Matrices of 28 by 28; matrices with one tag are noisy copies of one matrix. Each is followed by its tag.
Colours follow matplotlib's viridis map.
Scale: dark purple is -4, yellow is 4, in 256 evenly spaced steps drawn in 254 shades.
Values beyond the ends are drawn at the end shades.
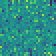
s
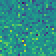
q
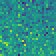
q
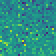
q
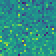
q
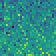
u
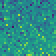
u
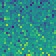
u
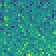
u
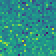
q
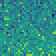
u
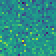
q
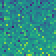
u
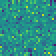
s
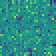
s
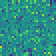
s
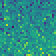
u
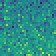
u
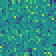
s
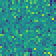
s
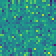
s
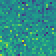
q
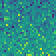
u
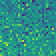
q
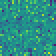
s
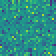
s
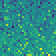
u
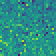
q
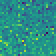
q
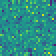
s
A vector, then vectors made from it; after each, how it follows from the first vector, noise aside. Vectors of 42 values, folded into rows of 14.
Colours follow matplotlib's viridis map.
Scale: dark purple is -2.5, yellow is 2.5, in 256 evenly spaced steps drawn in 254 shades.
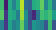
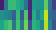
wrapped around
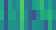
shrunk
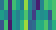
wrapped around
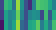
wrapped around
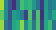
wrapped around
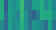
shrunk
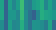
shrunk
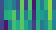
wrapped around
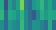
shrunk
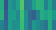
shrunk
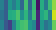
wrapped around
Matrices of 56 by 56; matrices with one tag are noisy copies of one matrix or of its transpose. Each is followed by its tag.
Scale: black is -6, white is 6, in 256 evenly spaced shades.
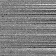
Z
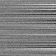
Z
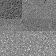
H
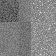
H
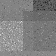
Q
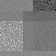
Q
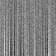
Z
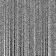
Z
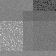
Q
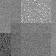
Q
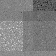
Q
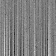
Z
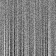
Z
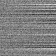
Z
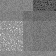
Q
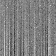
Z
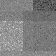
Q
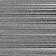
Z
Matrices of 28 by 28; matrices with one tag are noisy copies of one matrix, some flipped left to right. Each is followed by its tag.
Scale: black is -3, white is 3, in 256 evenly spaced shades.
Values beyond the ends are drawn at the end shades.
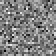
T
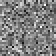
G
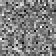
G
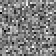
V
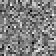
G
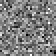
T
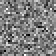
T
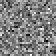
T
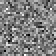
T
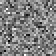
T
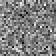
G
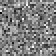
V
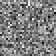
V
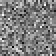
G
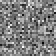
V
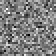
T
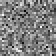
G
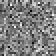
G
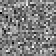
V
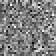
G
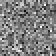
G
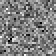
T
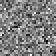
T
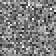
V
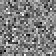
T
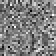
G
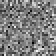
G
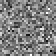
T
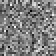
G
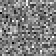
V
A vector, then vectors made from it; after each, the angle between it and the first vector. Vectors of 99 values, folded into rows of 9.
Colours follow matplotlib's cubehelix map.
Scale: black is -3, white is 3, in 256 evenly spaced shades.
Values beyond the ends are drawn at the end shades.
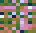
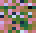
nearly opposite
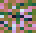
partly aligned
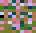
nearly opposite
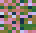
nearly opposite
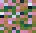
nearly opposite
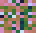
nearly opposite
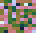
orthogonal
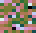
partly opposed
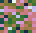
partly aligned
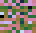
nearly opposite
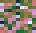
orthogonal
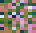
nearly parallel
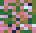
partly aligned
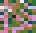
partly aligned
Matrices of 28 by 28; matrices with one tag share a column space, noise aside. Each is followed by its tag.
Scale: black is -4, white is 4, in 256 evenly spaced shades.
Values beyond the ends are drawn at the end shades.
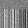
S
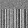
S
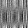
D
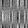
D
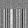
S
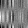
D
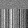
S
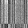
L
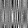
D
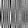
D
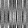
D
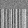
S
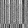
L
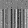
S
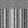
S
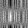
D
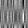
D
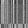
L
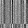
L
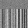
S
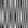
D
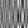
D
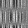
D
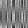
D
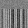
S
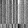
L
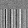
S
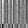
L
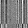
L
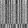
L
